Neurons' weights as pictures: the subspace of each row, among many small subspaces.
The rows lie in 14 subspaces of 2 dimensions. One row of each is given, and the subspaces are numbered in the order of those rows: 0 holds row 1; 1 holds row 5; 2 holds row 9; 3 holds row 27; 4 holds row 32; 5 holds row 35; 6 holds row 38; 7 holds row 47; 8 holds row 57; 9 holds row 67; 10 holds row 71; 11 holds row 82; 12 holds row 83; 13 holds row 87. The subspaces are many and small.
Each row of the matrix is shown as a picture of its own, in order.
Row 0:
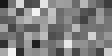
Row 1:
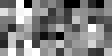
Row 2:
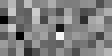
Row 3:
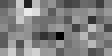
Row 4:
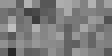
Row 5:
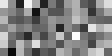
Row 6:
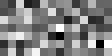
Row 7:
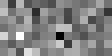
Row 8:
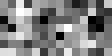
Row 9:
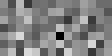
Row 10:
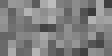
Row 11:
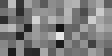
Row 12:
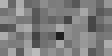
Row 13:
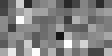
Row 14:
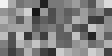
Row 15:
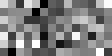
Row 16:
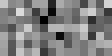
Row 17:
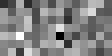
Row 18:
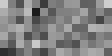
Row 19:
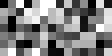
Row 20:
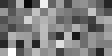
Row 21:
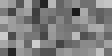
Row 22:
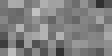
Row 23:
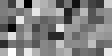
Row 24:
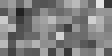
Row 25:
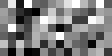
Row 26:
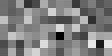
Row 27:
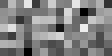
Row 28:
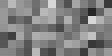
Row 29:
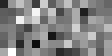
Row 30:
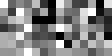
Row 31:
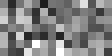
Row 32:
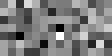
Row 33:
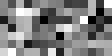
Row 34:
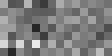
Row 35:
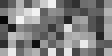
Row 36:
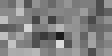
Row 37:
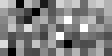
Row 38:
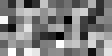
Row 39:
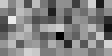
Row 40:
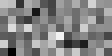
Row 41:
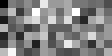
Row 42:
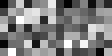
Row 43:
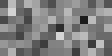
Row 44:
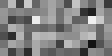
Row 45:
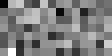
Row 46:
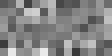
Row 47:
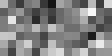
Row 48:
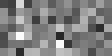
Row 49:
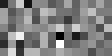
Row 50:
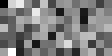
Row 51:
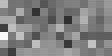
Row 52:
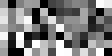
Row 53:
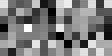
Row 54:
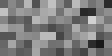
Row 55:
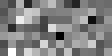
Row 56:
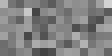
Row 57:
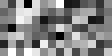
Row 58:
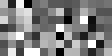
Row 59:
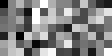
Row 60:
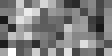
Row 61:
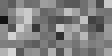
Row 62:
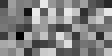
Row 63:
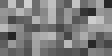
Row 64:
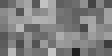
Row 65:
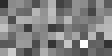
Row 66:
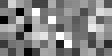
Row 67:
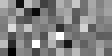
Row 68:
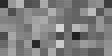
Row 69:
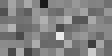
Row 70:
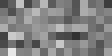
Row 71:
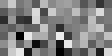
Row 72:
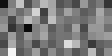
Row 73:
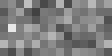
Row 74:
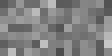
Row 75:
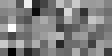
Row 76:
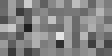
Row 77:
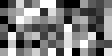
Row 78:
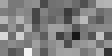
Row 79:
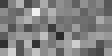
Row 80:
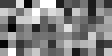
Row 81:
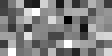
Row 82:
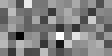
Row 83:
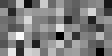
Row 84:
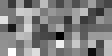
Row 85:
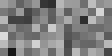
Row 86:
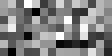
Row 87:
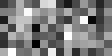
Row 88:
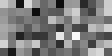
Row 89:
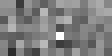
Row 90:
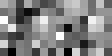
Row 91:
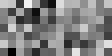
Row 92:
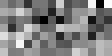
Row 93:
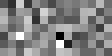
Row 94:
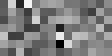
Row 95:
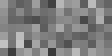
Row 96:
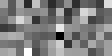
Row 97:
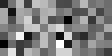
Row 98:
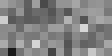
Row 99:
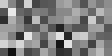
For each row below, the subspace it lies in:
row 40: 9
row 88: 1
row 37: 9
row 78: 12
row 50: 4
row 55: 8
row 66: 6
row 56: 1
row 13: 0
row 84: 6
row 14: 1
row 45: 4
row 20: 12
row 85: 13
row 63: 7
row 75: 3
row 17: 12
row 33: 13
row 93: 11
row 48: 11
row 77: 5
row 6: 4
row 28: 7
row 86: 6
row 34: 10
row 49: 11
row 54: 7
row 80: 3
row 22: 10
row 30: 8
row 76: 6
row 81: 6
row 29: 4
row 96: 3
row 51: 2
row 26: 4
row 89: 9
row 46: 8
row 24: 5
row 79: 2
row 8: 5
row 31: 10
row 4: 3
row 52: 10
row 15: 12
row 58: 2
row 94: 11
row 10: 7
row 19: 7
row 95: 13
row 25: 8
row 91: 8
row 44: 7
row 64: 13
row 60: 5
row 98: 13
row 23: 3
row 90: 5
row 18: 1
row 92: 13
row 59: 1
